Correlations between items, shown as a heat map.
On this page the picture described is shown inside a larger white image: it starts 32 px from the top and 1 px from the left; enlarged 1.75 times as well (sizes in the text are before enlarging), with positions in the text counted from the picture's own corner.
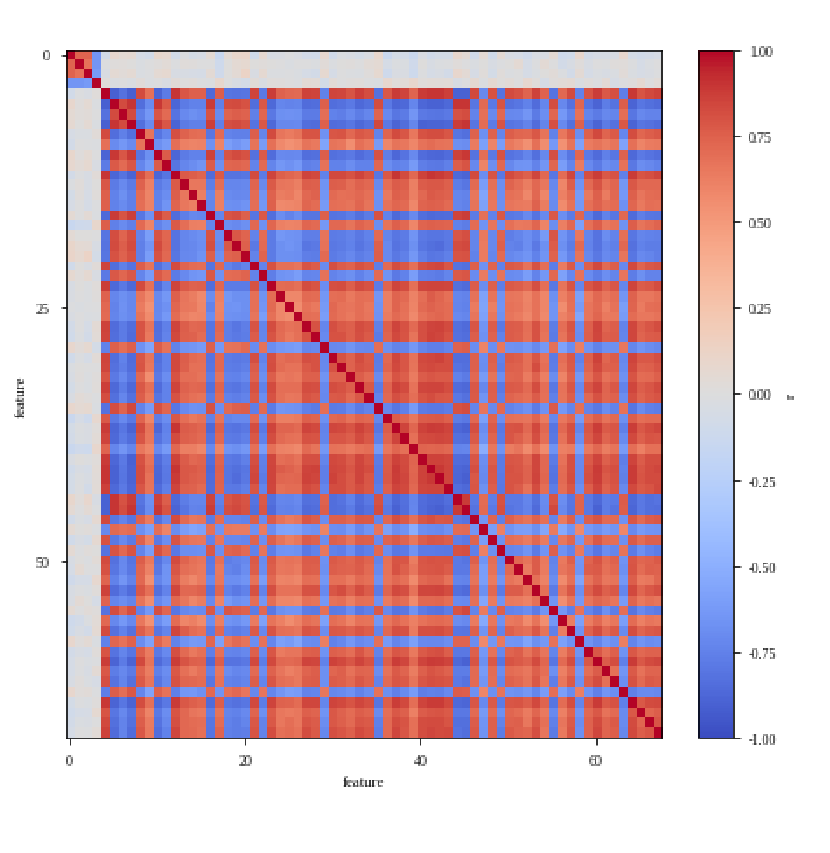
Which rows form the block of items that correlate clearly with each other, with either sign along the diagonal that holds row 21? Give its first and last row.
4 to 67
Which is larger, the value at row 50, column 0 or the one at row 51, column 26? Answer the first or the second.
the second
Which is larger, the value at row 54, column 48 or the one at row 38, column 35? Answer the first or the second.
the first
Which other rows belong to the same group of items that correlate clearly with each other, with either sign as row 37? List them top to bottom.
4, 5, 6, 7, 8, 9, 10, 11, 12, 13, 14, 15, 16, 17, 18, 19, 20, 21, 22, 23, 24, 25, 26, 27, 28, 29, 30, 31, 32, 33, 34, 35, 36, 38, 39, 40, 41, 42, 43, 44, 45, 46, 47, 48, 49, 50, 51, 52, 53, 54, 55, 56, 57, 58, 59, 60, 61, 62, 63, 64, 65, 66, 67
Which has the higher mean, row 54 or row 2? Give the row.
54
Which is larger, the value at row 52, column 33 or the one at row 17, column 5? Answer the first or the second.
the first
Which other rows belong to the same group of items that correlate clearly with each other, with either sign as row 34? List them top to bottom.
4, 5, 6, 7, 8, 9, 10, 11, 12, 13, 14, 15, 16, 17, 18, 19, 20, 21, 22, 23, 24, 25, 26, 27, 28, 29, 30, 31, 32, 33, 35, 36, 37, 38, 39, 40, 41, 42, 43, 44, 45, 46, 47, 48, 49, 50, 51, 52, 53, 54, 55, 56, 57, 58, 59, 60, 61, 62, 63, 64, 65, 66, 67
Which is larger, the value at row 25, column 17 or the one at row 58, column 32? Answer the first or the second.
the first
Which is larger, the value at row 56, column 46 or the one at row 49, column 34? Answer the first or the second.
the first
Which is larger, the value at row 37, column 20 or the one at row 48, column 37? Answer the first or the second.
the second
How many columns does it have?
68
